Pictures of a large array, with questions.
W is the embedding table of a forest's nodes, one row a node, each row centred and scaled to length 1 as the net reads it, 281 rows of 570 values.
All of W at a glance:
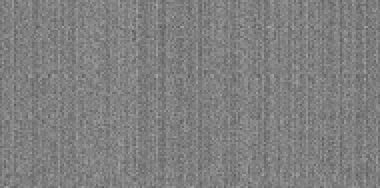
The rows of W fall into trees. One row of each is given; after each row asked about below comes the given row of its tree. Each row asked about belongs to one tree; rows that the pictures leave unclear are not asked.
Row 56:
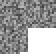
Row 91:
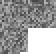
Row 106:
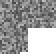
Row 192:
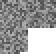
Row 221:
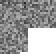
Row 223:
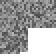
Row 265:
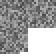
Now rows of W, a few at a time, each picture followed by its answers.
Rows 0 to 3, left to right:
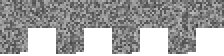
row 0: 91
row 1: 223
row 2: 56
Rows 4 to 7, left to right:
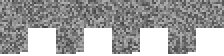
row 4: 91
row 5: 91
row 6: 106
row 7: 223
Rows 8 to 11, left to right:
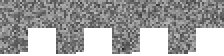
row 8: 223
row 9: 223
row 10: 91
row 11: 265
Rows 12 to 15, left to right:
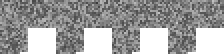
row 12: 91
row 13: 223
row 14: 192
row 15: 223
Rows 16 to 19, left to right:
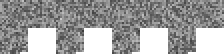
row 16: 106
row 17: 221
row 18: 221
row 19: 223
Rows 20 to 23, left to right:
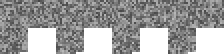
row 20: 91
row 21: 192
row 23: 221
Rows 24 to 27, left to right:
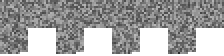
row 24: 223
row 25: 265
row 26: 265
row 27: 223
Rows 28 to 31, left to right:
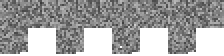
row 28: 106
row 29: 91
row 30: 192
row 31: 106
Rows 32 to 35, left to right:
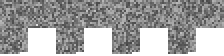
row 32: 91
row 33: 106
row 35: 91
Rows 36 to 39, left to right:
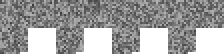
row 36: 223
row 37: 91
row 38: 223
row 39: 192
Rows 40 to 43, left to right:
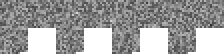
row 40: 192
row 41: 192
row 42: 265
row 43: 223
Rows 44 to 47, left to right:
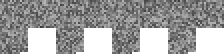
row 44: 223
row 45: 91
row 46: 91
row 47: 221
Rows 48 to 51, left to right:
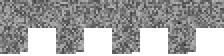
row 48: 91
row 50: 223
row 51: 91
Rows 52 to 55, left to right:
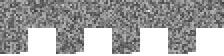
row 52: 56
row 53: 223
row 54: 223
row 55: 192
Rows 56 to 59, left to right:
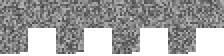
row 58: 91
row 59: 91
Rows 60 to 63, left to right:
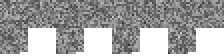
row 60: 221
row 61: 106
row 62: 91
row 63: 223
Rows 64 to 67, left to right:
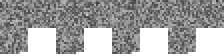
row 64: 265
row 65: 106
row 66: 265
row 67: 91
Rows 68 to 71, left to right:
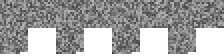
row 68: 192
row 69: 265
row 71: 265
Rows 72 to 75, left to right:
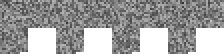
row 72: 221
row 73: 192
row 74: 223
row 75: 106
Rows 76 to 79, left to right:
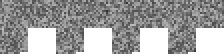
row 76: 91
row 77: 221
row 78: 106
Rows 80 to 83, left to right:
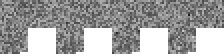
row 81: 223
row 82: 223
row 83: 221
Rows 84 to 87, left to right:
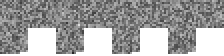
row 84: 265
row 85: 265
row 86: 56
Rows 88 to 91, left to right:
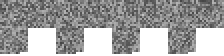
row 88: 192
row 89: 91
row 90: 91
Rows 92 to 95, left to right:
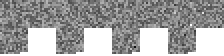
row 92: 106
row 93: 91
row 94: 265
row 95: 192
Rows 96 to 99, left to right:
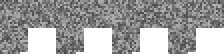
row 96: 221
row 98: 265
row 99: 223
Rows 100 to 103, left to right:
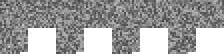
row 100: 192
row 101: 265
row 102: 91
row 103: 223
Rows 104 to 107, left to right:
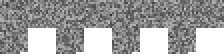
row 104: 265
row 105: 221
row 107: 91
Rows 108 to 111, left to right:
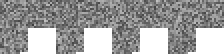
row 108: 192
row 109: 106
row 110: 91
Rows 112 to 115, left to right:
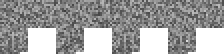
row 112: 223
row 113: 223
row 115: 223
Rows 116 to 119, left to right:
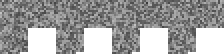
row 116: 223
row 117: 265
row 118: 265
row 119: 221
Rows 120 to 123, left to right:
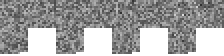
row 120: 223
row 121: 265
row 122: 265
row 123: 56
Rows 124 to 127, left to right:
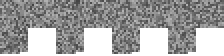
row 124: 223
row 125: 265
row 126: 56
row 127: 265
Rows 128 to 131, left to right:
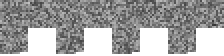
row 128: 106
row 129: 223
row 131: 56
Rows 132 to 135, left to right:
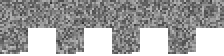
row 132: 221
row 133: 221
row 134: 56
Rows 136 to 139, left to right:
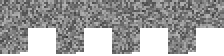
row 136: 221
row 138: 106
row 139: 265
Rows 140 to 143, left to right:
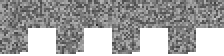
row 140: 106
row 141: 91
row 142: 265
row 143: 56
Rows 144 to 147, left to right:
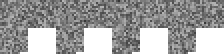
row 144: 192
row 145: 265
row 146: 223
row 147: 192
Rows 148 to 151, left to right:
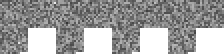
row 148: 221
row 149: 91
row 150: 265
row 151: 192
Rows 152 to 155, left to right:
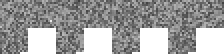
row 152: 223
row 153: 265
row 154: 106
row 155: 223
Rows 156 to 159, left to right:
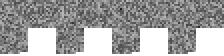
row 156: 91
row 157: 221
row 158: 223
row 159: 192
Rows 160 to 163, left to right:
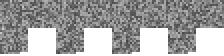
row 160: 106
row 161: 223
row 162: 223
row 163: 265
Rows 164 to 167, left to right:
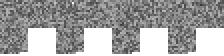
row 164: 91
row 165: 106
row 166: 106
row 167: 56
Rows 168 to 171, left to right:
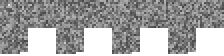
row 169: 221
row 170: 223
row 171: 223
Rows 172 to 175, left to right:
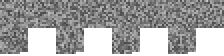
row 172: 223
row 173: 265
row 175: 223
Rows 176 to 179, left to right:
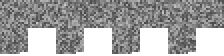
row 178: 56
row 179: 223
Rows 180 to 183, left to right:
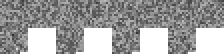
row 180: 265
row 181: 91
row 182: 265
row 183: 265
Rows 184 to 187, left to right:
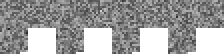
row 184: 265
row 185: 91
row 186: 265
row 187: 223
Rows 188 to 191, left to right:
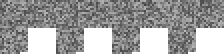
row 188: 192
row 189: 106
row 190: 106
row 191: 91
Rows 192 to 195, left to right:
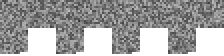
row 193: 265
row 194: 192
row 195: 223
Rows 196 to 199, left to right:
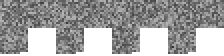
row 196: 106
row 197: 221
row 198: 91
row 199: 265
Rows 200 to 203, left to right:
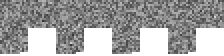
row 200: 221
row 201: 192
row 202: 223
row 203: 265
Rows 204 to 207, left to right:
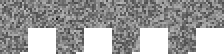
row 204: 223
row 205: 221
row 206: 91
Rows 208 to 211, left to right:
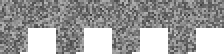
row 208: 91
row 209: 91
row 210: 192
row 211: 56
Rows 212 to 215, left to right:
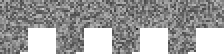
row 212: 265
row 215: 106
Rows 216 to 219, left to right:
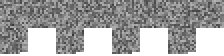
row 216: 91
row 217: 192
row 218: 91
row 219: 106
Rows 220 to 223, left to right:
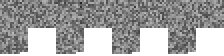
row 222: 192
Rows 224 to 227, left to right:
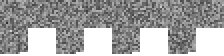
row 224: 56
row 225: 192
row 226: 106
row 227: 91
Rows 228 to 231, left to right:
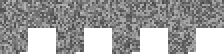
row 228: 192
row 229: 223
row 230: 223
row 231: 91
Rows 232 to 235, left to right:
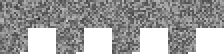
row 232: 265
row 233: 221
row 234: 106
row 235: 91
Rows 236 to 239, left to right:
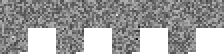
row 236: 91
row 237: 192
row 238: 192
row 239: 91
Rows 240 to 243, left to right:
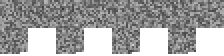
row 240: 91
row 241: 56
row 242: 192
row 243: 106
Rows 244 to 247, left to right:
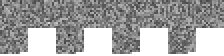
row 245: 56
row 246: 223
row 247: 91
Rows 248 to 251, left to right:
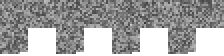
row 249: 265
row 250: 106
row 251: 91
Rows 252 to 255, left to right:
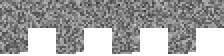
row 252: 223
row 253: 56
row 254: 106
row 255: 265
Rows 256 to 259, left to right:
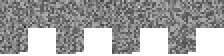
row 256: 56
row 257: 56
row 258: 106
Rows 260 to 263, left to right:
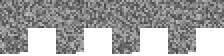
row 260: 223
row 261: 265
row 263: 265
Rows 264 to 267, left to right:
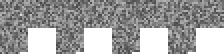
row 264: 265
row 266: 91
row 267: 265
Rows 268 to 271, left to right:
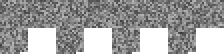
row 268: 192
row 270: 192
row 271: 265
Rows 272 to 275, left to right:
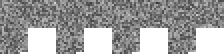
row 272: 91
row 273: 106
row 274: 221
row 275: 265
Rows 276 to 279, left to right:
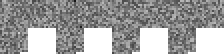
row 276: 91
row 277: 106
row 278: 265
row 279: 221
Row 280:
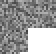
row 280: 56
